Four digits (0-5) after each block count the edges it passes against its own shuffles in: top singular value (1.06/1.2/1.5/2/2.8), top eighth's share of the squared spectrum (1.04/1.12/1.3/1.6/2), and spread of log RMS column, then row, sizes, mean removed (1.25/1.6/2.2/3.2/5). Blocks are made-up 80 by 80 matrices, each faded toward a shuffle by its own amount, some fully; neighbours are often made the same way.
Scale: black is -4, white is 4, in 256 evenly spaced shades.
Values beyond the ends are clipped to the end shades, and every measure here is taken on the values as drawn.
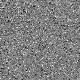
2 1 0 0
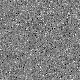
1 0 0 0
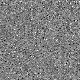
2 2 0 0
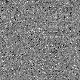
3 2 0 0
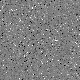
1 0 0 0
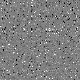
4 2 1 0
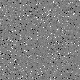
3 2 0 0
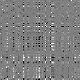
5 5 3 3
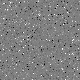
0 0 0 0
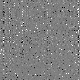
4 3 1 1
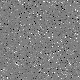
1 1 0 0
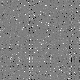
4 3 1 1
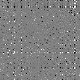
4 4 2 2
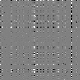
5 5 3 3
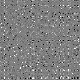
4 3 2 2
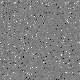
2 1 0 0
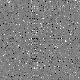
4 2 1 1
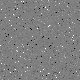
0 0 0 0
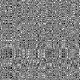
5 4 3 3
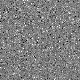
3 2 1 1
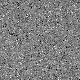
0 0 0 0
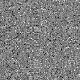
3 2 1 1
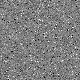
2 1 0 0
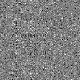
4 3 2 1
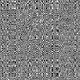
5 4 3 3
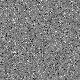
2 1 0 0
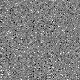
3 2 1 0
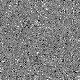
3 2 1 0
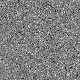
0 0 0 0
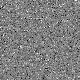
0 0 0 0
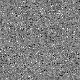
3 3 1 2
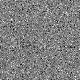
3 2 1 1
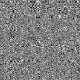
4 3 2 2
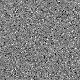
3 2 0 1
